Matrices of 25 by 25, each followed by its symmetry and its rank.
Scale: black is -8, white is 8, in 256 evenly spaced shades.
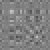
symmetric, rank two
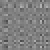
antisymmetric, rank two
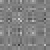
symmetric, rank two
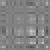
symmetric, rank two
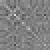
symmetric, rank five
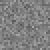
neither, full rank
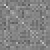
symmetric, rank five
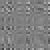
antisymmetric, rank two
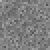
symmetric, full rank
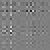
antisymmetric, rank two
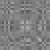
symmetric, rank two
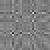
antisymmetric, rank two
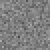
neither, full rank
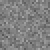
neither, full rank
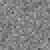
symmetric, full rank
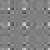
symmetric, rank two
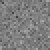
symmetric, full rank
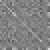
symmetric, rank five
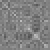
symmetric, rank five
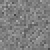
symmetric, full rank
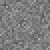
symmetric, full rank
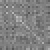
symmetric, rank five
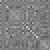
symmetric, rank five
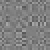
antisymmetric, rank two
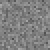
neither, full rank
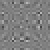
antisymmetric, rank two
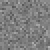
neither, full rank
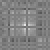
symmetric, rank two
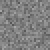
neither, full rank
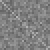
symmetric, full rank
